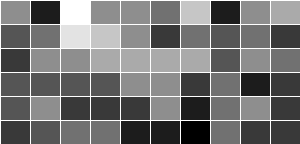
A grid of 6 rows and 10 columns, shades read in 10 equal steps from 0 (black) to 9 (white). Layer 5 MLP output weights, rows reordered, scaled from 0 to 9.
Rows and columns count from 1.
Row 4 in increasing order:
1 2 2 3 3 3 3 4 5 5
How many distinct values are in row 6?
5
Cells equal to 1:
6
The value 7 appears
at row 1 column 7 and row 2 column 4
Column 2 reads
1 4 5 3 5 3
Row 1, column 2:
1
